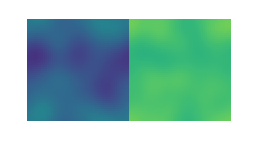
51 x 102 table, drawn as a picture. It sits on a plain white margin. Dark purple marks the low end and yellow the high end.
The table splits into one row of 2 panels. Panel 1,1: low, smooth. Panel 1,2: high, smooth, faint in contrast.
